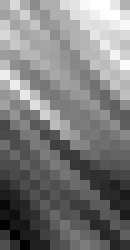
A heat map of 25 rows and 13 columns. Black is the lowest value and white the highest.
Values rise toward the top. The ninth with the lowest average is the bottom left. The top right is the ninth with the highest average. No row or column stands out. The grain runs diagonally down to the right.
